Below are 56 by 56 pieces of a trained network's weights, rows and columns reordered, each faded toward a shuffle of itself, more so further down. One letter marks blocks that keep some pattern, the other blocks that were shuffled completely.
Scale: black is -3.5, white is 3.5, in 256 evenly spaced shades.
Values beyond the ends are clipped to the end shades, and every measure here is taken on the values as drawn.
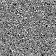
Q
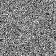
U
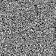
Q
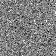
U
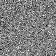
U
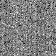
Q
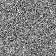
U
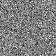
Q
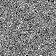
U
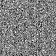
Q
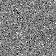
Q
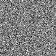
Q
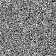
U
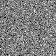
U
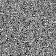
U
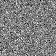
U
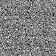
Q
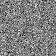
U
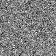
U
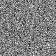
U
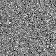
Q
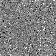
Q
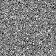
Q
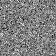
U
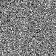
U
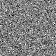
U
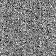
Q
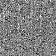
Q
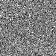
U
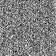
Q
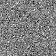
Q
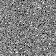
U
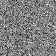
U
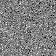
U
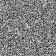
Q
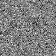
Q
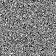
U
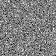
U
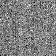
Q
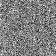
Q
